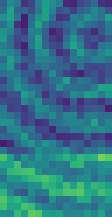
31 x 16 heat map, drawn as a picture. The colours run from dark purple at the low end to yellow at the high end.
The histogram is bell-shaped. Concentric rings centre on the top right. The bottom part is higher, past a seam about 70% of the way down.
